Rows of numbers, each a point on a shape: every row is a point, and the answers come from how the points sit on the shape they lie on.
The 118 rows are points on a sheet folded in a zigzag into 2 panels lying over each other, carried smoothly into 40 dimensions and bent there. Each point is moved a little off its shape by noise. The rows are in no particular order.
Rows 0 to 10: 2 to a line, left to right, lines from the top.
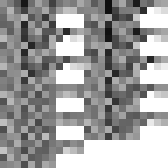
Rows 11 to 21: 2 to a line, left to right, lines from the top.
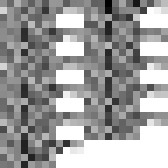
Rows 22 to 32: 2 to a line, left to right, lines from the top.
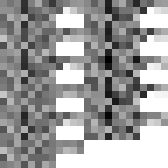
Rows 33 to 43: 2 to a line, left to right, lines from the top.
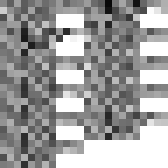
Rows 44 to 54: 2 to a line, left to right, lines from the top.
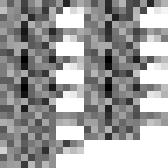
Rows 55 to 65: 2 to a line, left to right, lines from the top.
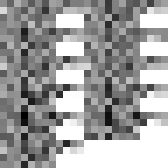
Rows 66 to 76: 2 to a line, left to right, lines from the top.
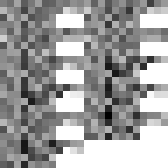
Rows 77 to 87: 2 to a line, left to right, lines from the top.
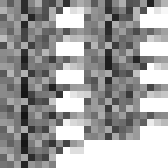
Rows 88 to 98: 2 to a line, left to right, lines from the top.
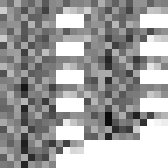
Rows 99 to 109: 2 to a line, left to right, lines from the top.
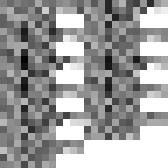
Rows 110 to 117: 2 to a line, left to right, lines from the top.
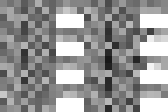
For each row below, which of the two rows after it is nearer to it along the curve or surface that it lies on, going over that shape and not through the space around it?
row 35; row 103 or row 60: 103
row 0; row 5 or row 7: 5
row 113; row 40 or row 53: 53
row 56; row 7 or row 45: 45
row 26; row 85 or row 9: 9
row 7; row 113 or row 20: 20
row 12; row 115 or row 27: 27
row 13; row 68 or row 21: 21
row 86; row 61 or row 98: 61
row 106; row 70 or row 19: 19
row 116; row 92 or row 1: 92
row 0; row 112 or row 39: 112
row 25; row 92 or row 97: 97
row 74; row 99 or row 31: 99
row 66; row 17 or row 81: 17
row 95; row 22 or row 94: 22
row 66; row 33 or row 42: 42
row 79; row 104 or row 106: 106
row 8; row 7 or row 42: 42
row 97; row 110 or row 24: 24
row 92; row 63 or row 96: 96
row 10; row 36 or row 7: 7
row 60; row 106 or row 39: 106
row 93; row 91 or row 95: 95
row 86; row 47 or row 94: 47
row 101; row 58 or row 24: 58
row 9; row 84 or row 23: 23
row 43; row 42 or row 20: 42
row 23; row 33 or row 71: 71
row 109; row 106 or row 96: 96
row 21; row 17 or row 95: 17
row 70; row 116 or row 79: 116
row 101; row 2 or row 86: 86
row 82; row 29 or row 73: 29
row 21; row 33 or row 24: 24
